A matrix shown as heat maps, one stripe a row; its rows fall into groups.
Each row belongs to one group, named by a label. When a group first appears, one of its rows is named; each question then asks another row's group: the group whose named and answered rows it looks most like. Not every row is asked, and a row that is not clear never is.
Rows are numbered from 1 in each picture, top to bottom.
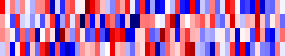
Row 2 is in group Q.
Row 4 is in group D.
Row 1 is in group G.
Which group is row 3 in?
D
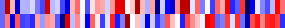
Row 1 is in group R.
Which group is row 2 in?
Q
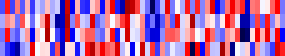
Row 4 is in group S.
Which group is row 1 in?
Q
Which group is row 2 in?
G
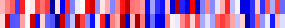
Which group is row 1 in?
G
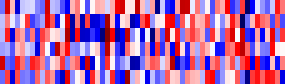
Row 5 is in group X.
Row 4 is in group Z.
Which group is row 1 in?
R
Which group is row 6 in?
Q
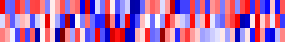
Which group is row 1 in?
X
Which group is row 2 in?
Q
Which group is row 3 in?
D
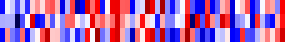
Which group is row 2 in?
S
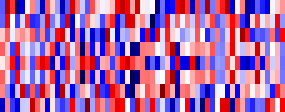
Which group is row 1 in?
R
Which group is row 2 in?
Q
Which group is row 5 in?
G
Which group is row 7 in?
D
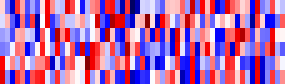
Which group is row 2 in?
D
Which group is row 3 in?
Z
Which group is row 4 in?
Z
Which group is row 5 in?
G
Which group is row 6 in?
X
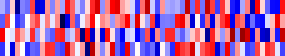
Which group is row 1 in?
S
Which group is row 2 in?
R
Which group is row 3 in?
X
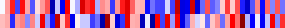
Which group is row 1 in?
G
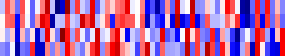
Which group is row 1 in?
G
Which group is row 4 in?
S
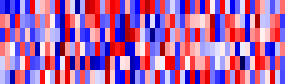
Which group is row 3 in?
Q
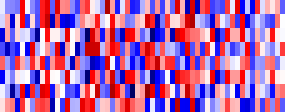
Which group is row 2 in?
D
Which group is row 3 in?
Z
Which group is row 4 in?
S
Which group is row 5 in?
X
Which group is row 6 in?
Z
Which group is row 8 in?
G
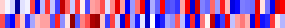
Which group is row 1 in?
S
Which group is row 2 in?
Z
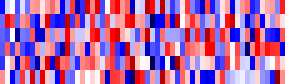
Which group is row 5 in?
Z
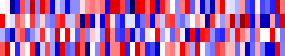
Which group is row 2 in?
X
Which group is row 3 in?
Z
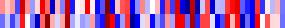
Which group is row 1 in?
G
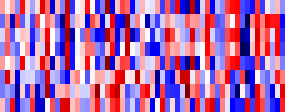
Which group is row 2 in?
Q
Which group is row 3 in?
Q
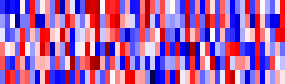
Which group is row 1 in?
S
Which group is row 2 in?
S
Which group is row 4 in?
G
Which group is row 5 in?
Z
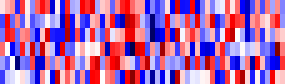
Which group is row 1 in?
G
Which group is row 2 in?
Q
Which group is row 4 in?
D
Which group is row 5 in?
S
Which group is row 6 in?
Z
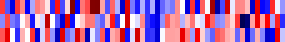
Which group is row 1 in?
Z
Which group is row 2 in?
Q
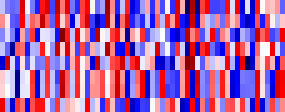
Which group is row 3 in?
S
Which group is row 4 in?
Z
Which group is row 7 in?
S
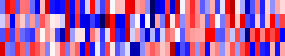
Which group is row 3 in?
Q
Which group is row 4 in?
X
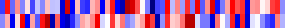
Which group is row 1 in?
Q
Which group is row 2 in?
D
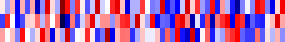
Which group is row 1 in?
S
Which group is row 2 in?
R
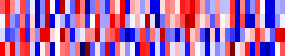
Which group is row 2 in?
D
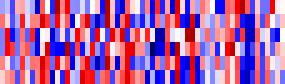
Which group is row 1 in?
Z
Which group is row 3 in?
D
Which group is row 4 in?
G
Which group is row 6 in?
G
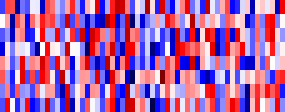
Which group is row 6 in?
D
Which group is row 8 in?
Q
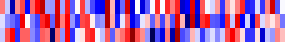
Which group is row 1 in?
X
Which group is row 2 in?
Z
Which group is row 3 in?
G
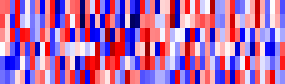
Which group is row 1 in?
Q
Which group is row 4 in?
D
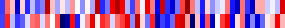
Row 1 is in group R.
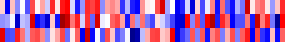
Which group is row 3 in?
X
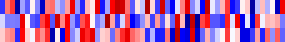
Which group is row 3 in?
G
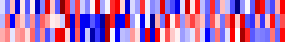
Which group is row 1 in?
S
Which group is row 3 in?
X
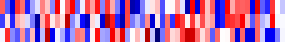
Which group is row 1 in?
Z
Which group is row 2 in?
Z
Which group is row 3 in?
D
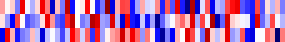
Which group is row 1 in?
G
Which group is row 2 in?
Z
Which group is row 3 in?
R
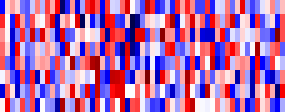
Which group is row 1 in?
R
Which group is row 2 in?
X
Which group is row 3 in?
D
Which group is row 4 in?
Q
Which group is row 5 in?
Z
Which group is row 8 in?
D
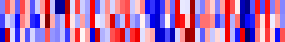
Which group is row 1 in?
G
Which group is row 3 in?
R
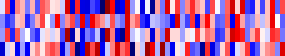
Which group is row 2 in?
Z
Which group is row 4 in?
R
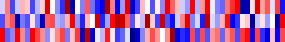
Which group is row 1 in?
Q
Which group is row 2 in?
R
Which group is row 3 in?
X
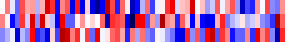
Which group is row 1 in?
X
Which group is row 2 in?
D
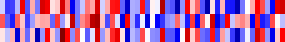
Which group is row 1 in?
S
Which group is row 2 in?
Z
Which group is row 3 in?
S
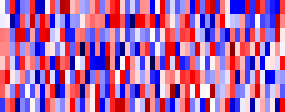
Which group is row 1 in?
S
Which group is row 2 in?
D
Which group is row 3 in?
D
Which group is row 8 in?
R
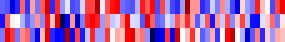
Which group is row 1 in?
S
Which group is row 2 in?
R
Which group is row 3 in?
G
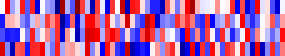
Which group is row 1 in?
D
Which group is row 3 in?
S
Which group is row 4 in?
X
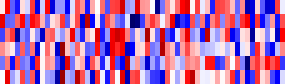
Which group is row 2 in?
X
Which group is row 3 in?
R
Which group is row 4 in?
D
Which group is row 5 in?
Q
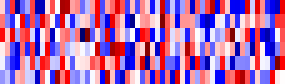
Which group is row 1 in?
S
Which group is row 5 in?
S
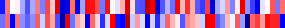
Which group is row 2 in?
Q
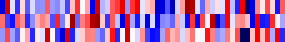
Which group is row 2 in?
Z
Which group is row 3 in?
Q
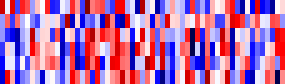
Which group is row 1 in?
G
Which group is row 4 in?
R
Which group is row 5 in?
R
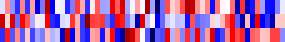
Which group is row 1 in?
D
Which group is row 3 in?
Q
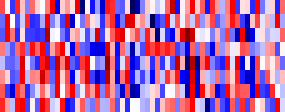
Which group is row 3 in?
R
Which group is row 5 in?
Z
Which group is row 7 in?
Z
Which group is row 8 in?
D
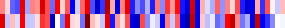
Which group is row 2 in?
G
